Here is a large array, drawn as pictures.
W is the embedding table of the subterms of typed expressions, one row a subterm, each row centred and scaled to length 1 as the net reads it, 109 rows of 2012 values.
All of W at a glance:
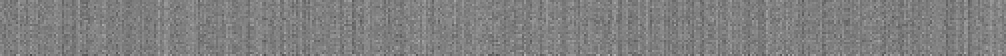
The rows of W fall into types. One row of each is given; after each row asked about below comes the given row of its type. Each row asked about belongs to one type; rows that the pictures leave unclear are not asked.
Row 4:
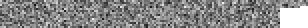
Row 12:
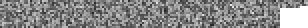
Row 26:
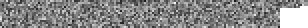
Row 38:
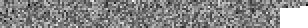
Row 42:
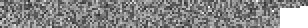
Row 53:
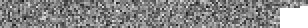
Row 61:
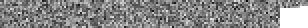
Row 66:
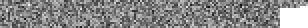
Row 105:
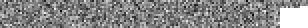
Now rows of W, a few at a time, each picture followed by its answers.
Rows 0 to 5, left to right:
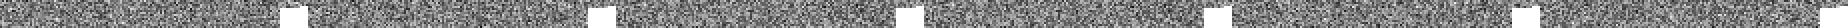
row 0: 12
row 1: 105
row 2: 66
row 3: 66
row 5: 26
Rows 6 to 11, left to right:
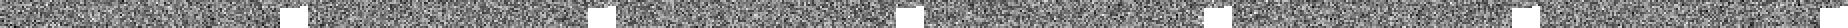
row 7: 26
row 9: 53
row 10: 53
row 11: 26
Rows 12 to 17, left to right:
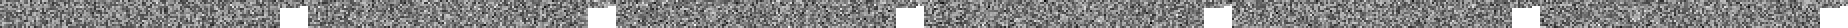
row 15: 4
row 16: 42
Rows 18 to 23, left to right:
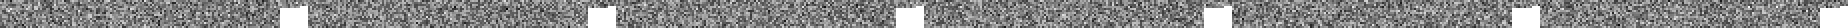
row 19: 105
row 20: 66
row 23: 42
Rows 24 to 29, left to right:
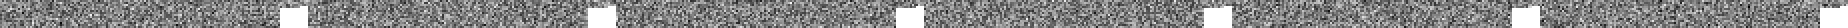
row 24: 12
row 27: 66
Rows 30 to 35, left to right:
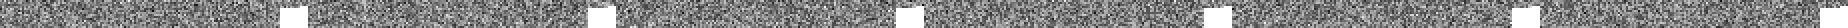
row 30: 105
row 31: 4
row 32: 26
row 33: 66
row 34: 26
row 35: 42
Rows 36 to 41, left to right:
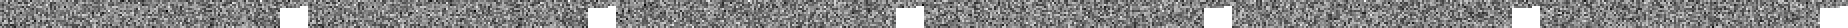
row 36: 26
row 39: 105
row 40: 42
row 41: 105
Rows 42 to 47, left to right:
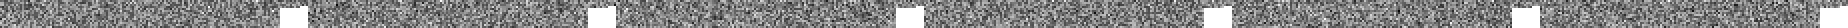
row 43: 38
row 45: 66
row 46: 42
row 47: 105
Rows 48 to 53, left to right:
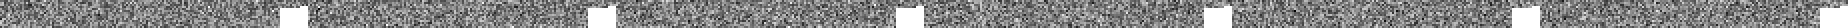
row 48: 42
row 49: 53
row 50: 42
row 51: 4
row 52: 66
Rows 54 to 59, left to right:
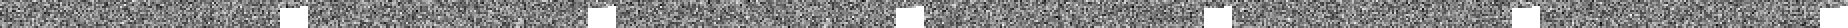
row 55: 61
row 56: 61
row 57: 105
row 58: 12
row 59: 12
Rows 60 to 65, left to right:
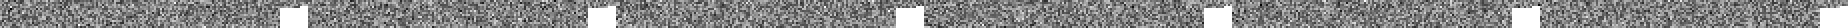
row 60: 53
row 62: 42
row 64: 38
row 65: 66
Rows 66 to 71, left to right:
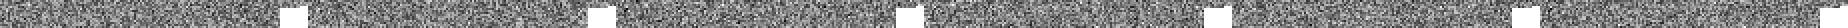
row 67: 42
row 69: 12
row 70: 42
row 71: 53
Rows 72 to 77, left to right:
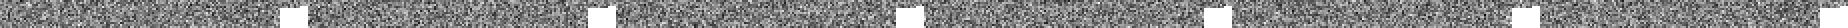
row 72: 66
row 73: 53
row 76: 53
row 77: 66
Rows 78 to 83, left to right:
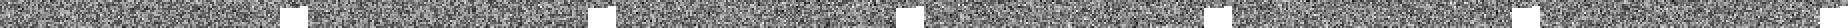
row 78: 105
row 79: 12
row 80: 26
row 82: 26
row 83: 26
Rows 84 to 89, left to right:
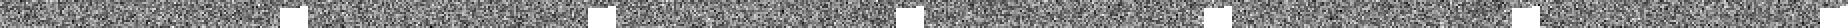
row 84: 42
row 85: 105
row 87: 53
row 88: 66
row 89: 4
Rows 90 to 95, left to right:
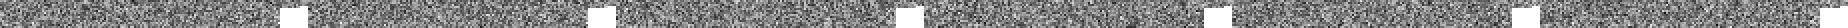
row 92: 42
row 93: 38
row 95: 53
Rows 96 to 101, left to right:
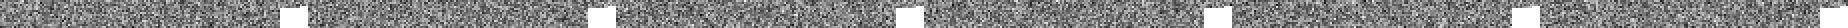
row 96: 12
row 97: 26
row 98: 38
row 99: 38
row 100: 61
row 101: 4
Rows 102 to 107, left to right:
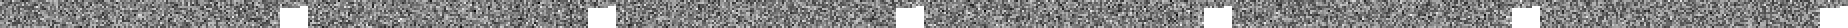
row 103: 4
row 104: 26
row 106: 53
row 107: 66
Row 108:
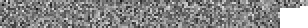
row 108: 26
